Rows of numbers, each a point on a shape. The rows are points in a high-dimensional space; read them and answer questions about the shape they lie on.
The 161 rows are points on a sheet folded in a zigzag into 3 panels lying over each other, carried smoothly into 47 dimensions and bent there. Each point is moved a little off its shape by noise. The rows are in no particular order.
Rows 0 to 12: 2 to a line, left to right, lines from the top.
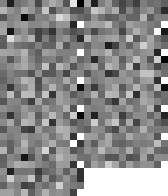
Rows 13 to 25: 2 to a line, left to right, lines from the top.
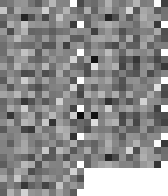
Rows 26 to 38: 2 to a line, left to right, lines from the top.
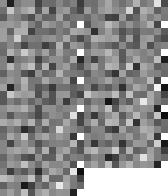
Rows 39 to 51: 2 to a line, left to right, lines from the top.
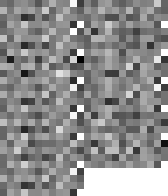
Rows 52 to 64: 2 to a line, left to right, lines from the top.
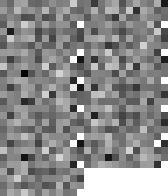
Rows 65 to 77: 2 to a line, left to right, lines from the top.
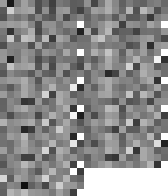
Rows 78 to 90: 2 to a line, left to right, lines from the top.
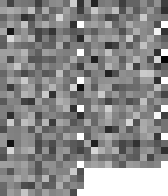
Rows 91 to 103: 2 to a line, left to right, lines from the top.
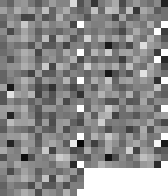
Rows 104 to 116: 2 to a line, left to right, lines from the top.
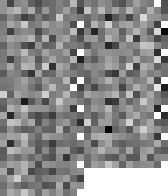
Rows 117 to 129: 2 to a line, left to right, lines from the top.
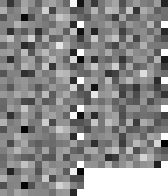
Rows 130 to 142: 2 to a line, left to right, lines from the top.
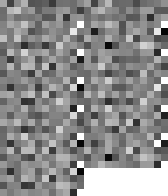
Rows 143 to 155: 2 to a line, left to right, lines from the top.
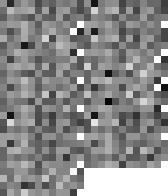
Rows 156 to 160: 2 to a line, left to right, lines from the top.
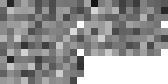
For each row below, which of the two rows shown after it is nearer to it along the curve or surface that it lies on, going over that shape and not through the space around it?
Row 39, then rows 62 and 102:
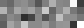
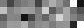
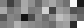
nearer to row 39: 62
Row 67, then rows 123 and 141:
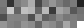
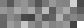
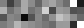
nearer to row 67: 141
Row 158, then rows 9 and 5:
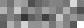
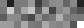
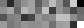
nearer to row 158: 9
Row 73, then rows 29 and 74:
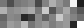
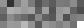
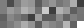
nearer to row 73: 29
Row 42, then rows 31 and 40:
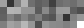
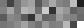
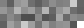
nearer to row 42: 40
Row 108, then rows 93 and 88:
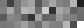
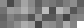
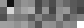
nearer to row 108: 93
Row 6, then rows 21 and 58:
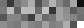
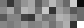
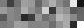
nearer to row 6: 21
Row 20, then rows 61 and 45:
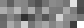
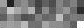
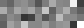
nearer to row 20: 61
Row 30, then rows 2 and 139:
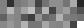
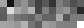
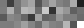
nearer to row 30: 2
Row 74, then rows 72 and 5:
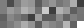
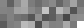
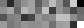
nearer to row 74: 72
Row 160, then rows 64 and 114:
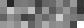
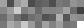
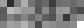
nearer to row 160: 64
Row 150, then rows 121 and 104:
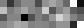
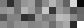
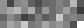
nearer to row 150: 121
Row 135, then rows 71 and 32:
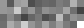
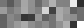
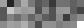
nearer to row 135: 32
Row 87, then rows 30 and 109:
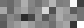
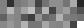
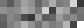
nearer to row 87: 109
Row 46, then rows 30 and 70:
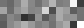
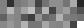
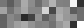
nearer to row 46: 70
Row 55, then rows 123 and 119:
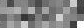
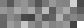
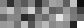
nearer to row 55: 119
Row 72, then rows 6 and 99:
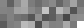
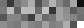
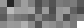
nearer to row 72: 6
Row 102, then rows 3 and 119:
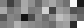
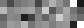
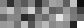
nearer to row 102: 3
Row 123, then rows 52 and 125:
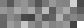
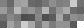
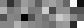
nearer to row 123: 52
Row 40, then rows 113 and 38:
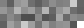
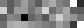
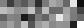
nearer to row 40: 113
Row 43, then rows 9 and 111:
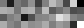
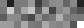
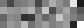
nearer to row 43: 111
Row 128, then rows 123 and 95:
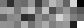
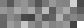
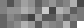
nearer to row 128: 123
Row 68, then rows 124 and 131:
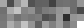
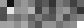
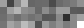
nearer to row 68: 131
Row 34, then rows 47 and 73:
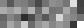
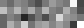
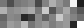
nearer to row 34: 47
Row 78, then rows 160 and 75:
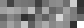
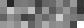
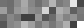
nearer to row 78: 160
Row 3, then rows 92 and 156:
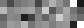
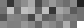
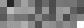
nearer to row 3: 156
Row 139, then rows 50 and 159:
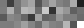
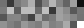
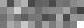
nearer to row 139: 50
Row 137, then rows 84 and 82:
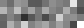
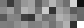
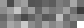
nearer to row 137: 82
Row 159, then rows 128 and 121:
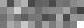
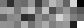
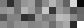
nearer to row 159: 128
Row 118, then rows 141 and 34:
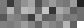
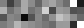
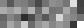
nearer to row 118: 141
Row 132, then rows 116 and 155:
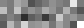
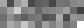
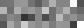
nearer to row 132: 116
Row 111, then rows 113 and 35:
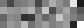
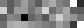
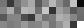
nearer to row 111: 113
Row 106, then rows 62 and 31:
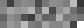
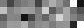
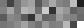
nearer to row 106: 62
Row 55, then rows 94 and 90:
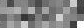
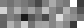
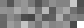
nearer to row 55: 94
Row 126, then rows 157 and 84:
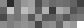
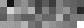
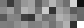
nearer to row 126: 84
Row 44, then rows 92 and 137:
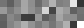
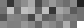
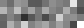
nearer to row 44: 92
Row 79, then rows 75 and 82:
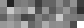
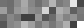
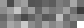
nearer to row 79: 82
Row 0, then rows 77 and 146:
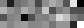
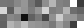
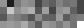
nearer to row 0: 77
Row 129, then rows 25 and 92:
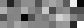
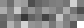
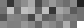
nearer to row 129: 92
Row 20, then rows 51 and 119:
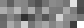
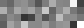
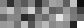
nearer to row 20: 119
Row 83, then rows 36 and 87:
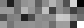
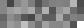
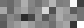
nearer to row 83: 87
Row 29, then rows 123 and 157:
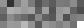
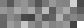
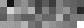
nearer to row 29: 123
